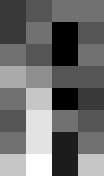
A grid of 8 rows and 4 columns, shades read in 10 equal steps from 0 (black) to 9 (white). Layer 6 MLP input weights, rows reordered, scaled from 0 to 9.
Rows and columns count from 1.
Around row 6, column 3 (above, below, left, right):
0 1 8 3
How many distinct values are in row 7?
3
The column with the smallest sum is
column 3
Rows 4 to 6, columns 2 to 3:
5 3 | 7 0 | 8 4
